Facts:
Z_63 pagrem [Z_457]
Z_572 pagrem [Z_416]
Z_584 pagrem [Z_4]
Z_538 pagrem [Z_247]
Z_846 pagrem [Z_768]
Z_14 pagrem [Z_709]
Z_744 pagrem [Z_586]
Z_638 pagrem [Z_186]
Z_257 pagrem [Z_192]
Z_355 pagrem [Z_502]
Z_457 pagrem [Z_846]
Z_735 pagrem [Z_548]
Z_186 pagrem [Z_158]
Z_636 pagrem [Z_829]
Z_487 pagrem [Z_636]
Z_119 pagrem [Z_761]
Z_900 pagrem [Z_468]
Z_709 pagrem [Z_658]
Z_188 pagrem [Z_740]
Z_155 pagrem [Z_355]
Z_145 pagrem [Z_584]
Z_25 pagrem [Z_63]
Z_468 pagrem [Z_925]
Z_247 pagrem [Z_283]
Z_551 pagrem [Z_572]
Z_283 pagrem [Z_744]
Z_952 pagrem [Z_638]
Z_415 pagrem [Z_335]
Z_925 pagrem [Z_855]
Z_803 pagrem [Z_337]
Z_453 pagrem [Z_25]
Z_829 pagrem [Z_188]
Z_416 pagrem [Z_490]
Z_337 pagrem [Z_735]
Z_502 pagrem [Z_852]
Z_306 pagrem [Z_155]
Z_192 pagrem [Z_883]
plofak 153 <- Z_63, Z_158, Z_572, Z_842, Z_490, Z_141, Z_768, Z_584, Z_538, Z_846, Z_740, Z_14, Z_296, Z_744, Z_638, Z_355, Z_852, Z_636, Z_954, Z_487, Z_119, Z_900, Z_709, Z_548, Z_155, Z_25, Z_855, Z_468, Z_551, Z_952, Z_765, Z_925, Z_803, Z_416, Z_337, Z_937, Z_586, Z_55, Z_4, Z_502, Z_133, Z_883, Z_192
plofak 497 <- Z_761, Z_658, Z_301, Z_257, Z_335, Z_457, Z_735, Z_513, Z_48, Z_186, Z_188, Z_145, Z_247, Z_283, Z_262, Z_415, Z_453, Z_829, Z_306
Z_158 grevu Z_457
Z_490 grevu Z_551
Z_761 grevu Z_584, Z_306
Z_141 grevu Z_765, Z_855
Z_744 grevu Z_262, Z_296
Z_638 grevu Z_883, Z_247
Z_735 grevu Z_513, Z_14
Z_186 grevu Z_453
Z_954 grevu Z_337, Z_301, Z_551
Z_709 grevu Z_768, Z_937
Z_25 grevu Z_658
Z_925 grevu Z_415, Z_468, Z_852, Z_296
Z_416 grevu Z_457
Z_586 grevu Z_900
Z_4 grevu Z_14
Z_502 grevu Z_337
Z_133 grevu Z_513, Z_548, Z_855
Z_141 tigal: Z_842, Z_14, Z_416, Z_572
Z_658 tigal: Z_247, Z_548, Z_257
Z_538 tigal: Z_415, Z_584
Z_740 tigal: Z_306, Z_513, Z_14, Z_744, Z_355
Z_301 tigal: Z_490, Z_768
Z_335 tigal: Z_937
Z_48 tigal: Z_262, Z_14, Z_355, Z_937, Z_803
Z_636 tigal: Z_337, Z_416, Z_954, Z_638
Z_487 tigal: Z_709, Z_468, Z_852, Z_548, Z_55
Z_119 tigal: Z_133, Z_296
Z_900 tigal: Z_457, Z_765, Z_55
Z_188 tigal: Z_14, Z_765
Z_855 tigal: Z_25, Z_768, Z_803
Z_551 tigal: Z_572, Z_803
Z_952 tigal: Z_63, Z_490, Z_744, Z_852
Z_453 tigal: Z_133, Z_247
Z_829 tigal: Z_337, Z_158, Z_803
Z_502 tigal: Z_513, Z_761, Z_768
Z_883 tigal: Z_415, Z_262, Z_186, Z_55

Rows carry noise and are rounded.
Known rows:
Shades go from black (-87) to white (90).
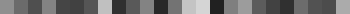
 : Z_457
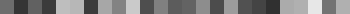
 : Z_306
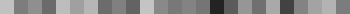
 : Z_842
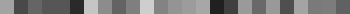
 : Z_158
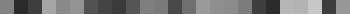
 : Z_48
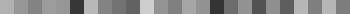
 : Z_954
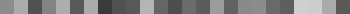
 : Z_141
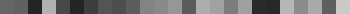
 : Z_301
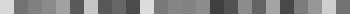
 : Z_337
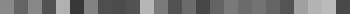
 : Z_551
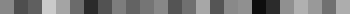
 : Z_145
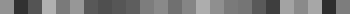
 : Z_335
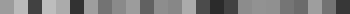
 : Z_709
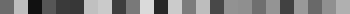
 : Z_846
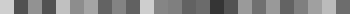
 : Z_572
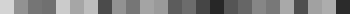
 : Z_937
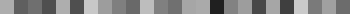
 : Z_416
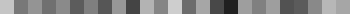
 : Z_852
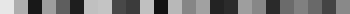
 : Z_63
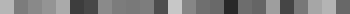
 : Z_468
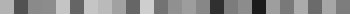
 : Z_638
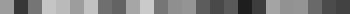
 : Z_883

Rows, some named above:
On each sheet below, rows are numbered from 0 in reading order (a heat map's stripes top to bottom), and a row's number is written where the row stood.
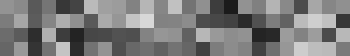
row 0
Z_490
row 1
Z_155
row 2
Z_301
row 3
Z_952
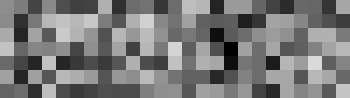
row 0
Z_457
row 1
Z_883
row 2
Z_355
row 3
Z_852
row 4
Z_658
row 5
Z_355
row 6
Z_301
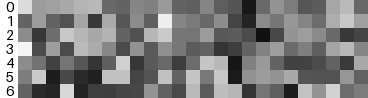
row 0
Z_765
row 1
Z_502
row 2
Z_883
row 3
Z_14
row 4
Z_457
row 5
Z_768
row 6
Z_658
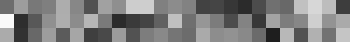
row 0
Z_155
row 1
Z_744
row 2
Z_513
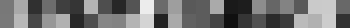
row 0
Z_855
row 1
Z_119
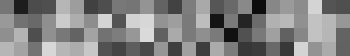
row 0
Z_188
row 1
Z_584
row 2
Z_4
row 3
Z_538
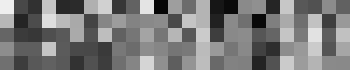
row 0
Z_25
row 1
Z_186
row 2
Z_761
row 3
Z_735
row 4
Z_829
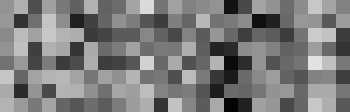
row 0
Z_4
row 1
Z_257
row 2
Z_900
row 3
Z_709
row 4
Z_855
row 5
Z_55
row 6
Z_355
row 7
Z_548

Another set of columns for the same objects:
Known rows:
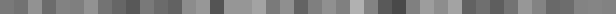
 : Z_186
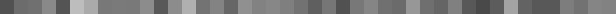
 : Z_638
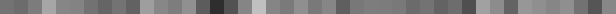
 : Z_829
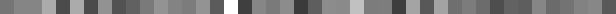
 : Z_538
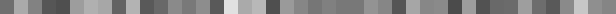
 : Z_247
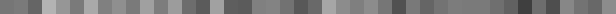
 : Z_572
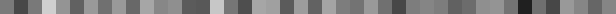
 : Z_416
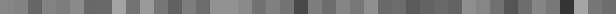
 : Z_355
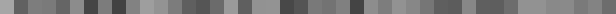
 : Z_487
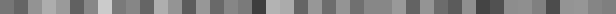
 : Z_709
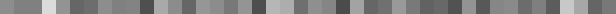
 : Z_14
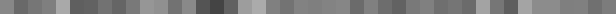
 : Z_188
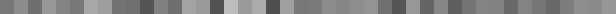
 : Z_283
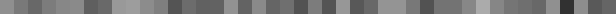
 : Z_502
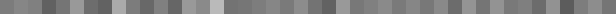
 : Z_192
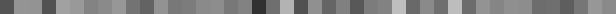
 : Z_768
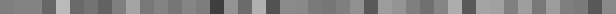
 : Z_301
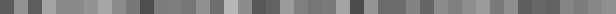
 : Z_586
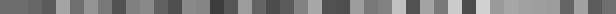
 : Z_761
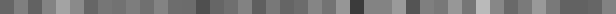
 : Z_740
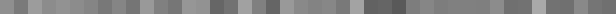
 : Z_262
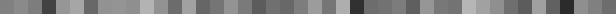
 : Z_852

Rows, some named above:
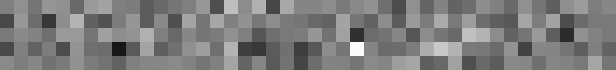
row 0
Z_283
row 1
Z_883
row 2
Z_852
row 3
Z_584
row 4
Z_952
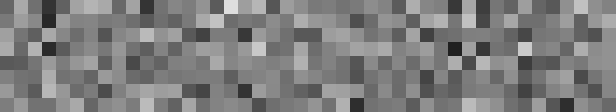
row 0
Z_247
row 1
Z_548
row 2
Z_551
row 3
Z_257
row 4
Z_158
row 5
Z_141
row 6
Z_551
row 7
Z_852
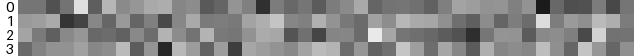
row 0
Z_490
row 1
Z_453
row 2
Z_306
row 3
Z_658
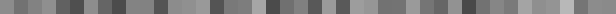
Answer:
Z_145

